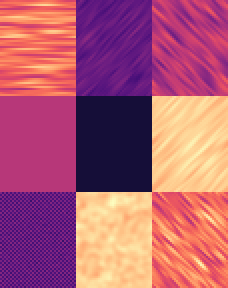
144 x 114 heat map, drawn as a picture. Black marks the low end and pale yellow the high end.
It is made of 3 by 3 panels. Panel 1,1: high, streaked across. Panel 1,2: low, slanting up to the right, faint in contrast. Panel 1,3: middling, slanting down to the right. Panel 2,1: middling, flat. Panel 2,2: very low, flat. Panel 2,3: very high, slanting up to the right, faint in contrast. Panel 3,1: low, checkered. Panel 3,2: very high, blotchy, faint in contrast. Panel 3,3: high, slanting down to the right.
